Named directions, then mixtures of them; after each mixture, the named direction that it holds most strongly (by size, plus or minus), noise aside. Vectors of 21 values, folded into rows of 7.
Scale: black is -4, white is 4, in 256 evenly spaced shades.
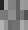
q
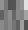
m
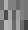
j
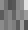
m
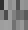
q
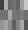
q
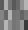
j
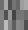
j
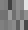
m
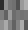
q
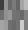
q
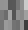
m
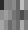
q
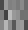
j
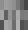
j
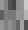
m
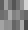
m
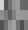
q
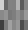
q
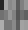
q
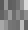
m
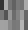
q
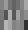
j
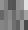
m
